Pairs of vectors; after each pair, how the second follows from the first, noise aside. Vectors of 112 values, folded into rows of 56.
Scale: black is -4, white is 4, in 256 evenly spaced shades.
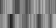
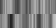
copied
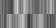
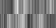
copied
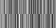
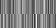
wrapped around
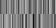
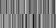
copied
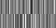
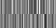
wrapped around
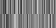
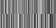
reversed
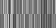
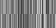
wrapped around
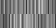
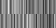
wrapped around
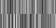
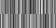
reversed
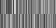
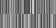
wrapped around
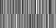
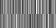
copied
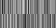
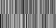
wrapped around
